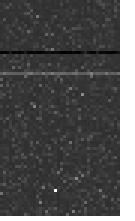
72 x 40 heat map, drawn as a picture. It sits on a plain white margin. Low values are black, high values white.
Average level on the scale: 20%. Slope: none. Histogram: skewed, a long tail of high values. Odd lines: rows 18 and 25.
